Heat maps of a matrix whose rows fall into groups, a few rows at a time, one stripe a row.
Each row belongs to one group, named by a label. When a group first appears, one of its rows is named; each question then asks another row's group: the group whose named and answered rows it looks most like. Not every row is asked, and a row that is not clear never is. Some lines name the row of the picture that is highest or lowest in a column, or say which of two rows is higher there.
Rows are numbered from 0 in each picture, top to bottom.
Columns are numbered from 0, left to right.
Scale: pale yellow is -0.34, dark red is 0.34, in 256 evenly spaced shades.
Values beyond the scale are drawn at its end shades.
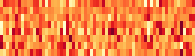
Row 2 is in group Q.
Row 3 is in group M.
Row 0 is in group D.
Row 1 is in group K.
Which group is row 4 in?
M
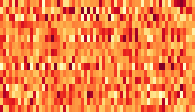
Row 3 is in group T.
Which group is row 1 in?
Q
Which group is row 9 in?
M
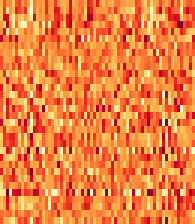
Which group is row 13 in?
K
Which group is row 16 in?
Q
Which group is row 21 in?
M
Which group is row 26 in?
M
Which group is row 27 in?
Q
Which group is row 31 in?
K
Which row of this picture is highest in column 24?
27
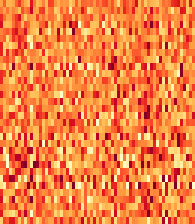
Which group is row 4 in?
T
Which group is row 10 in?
Q
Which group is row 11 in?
K
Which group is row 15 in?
K
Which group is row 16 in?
Q
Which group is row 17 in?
Q
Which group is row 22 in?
M
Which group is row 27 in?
K
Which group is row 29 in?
Q
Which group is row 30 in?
K
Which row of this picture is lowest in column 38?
25
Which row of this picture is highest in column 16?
23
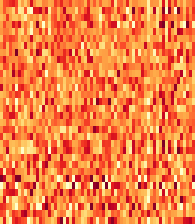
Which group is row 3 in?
M
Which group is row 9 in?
T
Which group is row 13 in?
M
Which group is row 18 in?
D
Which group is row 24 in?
Q
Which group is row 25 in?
D
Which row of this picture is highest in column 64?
25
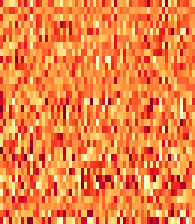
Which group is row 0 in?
K
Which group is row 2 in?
K
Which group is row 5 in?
Q
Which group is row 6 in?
K
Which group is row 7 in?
M
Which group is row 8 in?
Q
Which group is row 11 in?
K
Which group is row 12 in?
D
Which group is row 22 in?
T
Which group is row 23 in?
D
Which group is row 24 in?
Q
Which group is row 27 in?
M
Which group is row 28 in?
T
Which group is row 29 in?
M
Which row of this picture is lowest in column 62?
31
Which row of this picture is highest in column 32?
25
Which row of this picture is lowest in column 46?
25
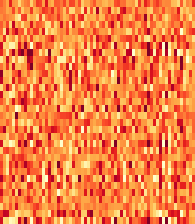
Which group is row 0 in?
Q
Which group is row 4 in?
Q
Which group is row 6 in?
K
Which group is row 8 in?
M
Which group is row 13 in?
K
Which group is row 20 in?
K
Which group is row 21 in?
D
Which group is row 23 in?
T
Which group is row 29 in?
D
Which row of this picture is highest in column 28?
8
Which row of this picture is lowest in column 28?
23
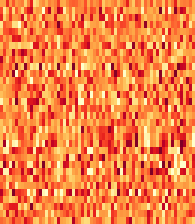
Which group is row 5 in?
D
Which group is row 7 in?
T
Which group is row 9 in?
T
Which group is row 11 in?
M
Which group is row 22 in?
D
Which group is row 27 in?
D
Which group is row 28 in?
K
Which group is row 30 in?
Q
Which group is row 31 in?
T
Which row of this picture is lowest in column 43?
27
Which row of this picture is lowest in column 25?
10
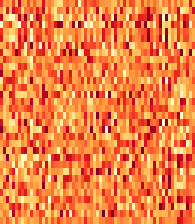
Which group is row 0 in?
D
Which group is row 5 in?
K
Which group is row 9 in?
K
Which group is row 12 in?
T
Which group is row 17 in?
K
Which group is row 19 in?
Q
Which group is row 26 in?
T
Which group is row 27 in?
K
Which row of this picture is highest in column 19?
3
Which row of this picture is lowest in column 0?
3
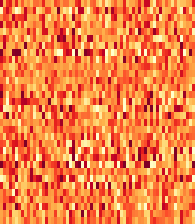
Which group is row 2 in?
T
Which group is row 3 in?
Q
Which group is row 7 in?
D
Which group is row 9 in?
K
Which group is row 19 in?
Q
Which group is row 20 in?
T
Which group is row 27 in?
D
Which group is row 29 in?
D
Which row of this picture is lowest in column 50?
23
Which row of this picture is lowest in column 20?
7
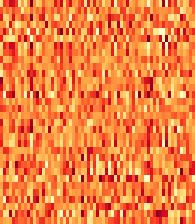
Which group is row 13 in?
Q
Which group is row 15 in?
D
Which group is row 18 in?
T
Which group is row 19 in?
K
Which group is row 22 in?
Q
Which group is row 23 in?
Q
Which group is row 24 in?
Q
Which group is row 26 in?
T
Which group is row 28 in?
Q
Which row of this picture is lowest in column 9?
4
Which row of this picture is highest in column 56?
13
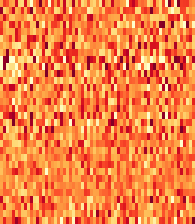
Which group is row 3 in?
M
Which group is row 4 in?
D
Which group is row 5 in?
D
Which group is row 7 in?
T
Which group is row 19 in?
K
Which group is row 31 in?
D
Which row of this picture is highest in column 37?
17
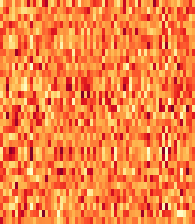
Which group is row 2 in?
K
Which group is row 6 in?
K
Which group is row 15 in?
M
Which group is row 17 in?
D
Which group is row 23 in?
K
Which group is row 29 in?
K
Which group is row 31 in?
D
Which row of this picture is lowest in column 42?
9
